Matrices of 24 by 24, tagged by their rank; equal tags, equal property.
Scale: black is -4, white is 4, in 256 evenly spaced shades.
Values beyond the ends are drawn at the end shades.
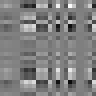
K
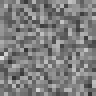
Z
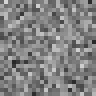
Z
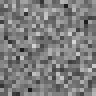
Z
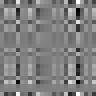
K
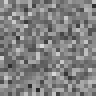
Z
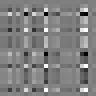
K
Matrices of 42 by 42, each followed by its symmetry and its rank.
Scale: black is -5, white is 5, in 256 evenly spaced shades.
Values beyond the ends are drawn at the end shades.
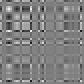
symmetric, rank one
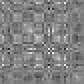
symmetric, rank three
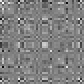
symmetric, rank three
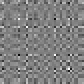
symmetric, rank two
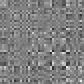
symmetric, rank three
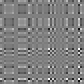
symmetric, rank one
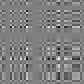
symmetric, rank one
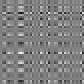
neither, rank one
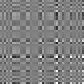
symmetric, rank one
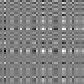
neither, rank one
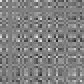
symmetric, rank two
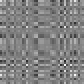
symmetric, rank two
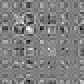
symmetric, rank three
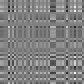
neither, rank one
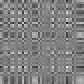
symmetric, rank two
